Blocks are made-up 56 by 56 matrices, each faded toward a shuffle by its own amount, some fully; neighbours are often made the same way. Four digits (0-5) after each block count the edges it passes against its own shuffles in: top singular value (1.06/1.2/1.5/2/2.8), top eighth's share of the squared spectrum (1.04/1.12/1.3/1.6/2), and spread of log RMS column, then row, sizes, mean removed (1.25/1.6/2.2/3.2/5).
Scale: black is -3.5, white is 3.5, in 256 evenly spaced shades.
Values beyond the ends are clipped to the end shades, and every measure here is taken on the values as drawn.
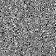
2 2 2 1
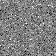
0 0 0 0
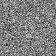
2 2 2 0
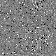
2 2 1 0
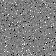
1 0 0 0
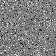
2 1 0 0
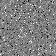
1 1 0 0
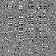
4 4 2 2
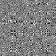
4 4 2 2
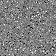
1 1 0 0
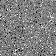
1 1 0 0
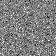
0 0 0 0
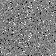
0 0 0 0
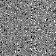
1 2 2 0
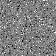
0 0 0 0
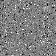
1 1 1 0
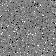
0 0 0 0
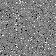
1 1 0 0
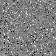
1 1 1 0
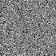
0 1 0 0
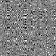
4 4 2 2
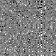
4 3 2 1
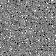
2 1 0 0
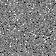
1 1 0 0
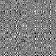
4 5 3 3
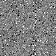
1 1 2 0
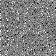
1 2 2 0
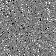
0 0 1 0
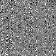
1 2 3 0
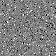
0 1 1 0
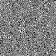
3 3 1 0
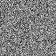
1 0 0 0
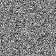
2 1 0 0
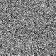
2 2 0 0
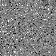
3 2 1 1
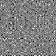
4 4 2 2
